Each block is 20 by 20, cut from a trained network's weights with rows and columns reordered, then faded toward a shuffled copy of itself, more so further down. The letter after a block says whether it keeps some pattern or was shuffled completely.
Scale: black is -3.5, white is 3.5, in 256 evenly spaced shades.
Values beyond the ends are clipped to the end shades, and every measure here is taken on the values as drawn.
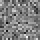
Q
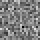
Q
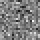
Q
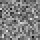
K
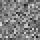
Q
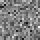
K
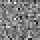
K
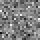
K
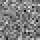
K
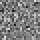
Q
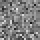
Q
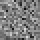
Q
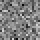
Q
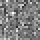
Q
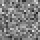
Q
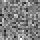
Q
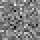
K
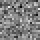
K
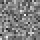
Q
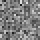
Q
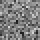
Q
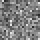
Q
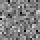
K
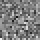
K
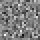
K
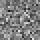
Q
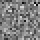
K
